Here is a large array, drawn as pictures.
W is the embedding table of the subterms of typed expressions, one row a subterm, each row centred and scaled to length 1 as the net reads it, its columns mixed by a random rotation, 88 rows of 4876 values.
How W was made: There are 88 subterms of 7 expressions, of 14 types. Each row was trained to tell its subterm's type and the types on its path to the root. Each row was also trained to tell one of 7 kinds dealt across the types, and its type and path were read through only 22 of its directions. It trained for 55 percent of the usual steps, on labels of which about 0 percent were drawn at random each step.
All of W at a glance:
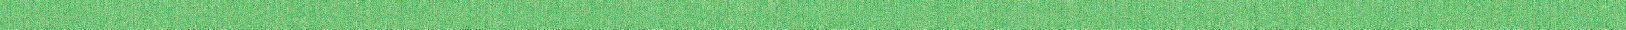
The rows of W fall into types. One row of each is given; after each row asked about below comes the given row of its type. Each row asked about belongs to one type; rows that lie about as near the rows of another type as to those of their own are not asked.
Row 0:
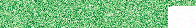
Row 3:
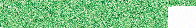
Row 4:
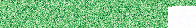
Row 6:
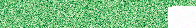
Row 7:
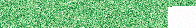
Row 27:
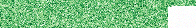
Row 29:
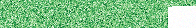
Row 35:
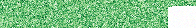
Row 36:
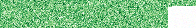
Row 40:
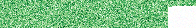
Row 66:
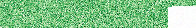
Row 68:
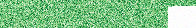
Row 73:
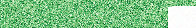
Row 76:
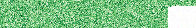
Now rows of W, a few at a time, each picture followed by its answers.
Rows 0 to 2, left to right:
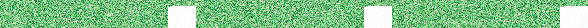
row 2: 6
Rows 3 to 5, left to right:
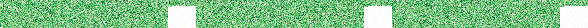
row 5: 36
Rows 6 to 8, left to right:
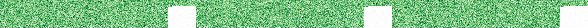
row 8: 0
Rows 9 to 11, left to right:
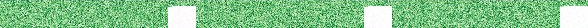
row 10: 73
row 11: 66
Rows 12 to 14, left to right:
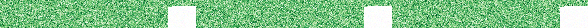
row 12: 27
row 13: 36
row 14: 35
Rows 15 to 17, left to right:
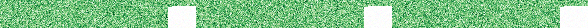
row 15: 4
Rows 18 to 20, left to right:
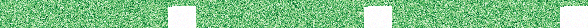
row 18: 6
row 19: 35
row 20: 6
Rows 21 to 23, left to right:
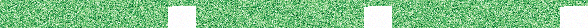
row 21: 66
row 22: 29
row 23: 29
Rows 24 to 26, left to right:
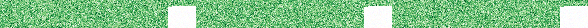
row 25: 29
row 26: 68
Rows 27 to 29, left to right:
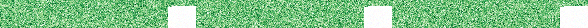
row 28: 6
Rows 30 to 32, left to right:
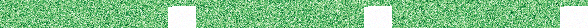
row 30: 73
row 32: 36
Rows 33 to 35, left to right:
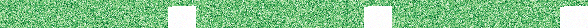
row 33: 73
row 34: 76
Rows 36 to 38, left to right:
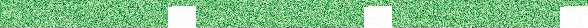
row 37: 66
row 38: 68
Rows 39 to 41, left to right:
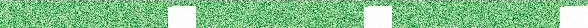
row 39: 76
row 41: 7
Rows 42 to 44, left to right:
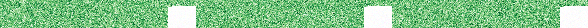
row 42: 0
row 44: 4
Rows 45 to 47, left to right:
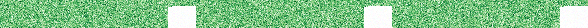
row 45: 7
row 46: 6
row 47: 27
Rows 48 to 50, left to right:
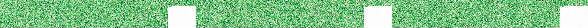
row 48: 76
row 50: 40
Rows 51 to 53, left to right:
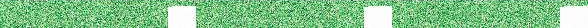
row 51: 76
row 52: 35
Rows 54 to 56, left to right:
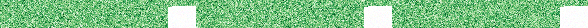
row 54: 73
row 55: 3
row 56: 66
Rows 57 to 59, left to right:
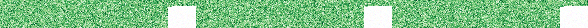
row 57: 40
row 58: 36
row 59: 76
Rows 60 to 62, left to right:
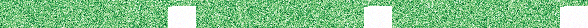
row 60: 0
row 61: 36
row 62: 3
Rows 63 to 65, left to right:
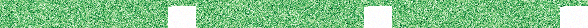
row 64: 3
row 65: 35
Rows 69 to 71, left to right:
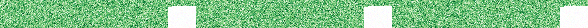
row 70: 7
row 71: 0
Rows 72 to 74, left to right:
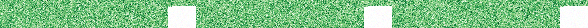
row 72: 6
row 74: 3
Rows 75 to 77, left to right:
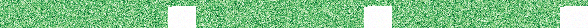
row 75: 68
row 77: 35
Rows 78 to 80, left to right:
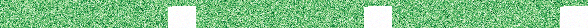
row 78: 73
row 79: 4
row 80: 66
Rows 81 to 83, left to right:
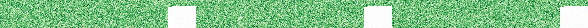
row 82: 36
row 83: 27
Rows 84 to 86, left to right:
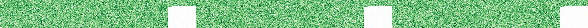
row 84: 66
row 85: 35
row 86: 4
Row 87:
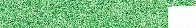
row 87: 29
